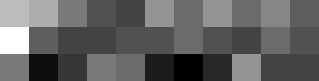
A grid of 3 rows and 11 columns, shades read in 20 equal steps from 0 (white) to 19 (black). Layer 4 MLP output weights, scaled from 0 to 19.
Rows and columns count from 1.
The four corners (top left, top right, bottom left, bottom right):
5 12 10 14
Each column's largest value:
10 18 15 14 14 17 19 16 14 14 14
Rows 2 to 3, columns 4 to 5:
14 13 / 10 11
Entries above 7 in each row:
9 10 11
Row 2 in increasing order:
0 11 11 12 13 13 13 13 14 14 14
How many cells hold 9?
1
